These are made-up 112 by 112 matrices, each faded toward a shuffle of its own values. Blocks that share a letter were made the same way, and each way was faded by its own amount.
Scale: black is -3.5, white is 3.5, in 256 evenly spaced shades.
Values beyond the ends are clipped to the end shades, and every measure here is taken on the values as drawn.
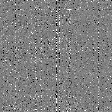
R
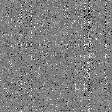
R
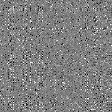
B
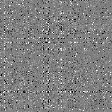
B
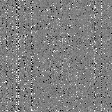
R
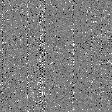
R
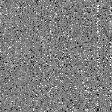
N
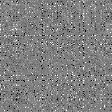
B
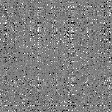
B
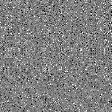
N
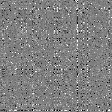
B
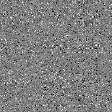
N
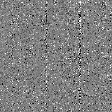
R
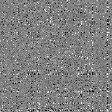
B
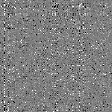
B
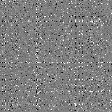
B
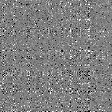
B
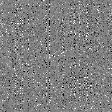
R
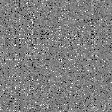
N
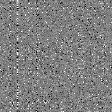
N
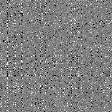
B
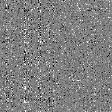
R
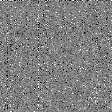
N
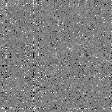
B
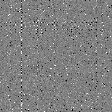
N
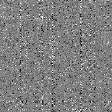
R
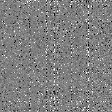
R
